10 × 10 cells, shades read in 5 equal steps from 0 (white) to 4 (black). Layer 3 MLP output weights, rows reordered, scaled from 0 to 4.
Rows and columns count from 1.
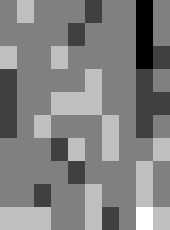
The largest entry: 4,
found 3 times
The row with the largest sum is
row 2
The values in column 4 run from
1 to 3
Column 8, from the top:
2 2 2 2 2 2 2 2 2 2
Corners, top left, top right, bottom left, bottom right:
2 2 1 1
